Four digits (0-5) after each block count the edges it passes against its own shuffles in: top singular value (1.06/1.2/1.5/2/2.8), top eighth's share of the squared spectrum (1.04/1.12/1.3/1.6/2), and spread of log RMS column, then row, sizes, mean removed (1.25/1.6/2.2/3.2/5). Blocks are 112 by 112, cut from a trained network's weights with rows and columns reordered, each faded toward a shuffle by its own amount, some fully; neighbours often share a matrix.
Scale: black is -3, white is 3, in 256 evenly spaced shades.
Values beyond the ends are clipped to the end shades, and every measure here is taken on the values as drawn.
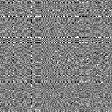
5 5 2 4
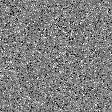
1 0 0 0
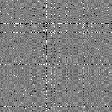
4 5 3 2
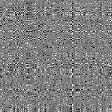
5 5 3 4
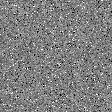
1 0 0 0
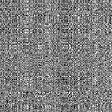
5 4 2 3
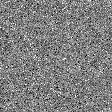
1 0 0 0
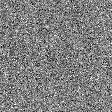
0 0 0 0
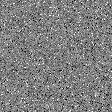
0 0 0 0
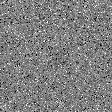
2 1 0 0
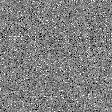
3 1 0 1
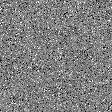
0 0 0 0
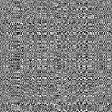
5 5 3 4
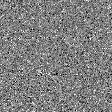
3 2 1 1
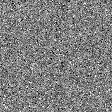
1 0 0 0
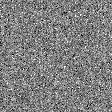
2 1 0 0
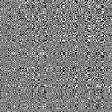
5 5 4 4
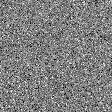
1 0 0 0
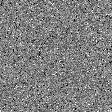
1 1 0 0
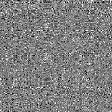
4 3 1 3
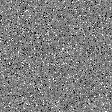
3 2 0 1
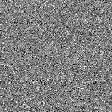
3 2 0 1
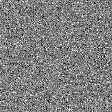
3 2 0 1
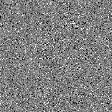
3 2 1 2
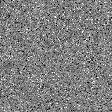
2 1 0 1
